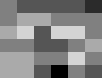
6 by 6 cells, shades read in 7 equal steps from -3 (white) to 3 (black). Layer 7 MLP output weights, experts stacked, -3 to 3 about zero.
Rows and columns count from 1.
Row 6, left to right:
-1 -1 1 3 0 1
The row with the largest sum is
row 1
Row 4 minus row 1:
0 -1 0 0 -1 -3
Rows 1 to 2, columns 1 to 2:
0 1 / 0 -1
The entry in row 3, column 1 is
-1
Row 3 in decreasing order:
1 0 -1 -2 -2 -2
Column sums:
-3 -4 3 3 -3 2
